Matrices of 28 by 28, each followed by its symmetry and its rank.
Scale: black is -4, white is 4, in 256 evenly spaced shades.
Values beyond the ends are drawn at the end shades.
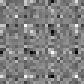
symmetric, rank three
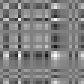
symmetric, rank one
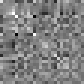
symmetric, rank three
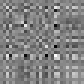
symmetric, rank three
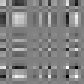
symmetric, rank one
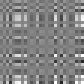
symmetric, rank one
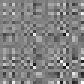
symmetric, rank three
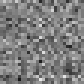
neither, rank five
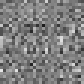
neither, rank five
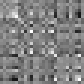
symmetric, rank three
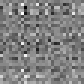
neither, rank five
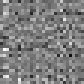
neither, rank five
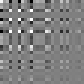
symmetric, rank one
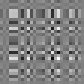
symmetric, rank one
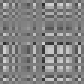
symmetric, rank one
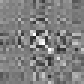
symmetric, rank three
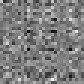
neither, rank five
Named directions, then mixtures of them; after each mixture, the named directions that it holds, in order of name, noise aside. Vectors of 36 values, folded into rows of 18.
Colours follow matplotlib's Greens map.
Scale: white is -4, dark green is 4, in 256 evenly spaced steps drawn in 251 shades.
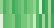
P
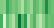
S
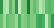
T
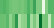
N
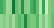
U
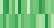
T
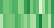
N, P, T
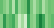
S, T, U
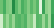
P, U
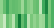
P, S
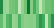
T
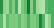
N, T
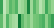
S, T
